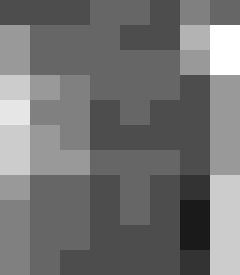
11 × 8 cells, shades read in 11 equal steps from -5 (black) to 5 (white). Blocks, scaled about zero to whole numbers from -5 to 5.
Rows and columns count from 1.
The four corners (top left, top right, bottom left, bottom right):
-2 -1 0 3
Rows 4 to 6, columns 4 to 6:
-1 -1 -1 | -2 -1 -2 | -2 -2 -2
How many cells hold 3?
7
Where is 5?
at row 2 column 8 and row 3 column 8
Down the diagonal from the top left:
-2 -1 -1 -1 -1 -2 -2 3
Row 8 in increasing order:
-3 -2 -2 -1 -1 -1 1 3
